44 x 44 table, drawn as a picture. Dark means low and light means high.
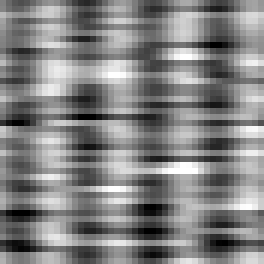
There is no overall slope. Upright stripes repeat 4 times across the table. The histogram is bell-shaped. The ninth with the lowest average is the bottom middle. On average the colour sits 50% of the way up the scale.
